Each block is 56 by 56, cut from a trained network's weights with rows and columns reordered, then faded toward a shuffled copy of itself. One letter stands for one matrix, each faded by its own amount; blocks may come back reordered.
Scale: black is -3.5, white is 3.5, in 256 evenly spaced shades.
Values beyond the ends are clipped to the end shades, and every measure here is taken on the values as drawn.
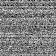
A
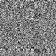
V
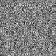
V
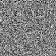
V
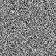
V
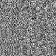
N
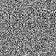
V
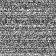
A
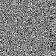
N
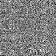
N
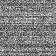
A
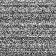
A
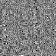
N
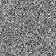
V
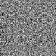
N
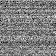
A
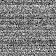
A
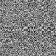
V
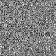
N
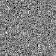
N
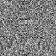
V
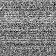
A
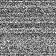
A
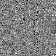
N
